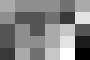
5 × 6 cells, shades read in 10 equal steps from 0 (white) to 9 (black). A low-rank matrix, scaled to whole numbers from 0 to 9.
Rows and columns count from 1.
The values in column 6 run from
1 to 9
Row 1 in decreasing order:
5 4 4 4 3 3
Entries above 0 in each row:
6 6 6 6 5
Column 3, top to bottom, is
4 6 6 4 5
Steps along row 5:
down up down down up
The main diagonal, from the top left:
3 6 6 3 0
